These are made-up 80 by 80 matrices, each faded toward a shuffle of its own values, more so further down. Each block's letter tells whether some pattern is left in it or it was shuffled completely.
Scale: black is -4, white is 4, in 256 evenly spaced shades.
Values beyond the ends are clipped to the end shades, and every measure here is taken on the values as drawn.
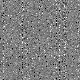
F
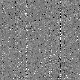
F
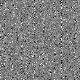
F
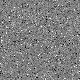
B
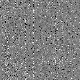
F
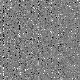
F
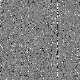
F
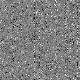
F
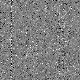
F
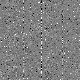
F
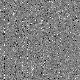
F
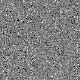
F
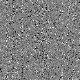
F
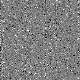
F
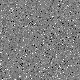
B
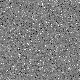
B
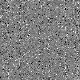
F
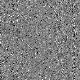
F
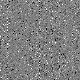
F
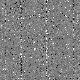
F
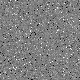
B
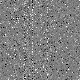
F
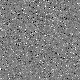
B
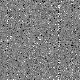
F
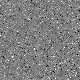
B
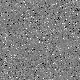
B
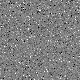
B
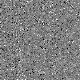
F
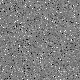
B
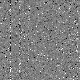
F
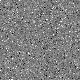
B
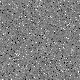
B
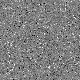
B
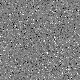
B
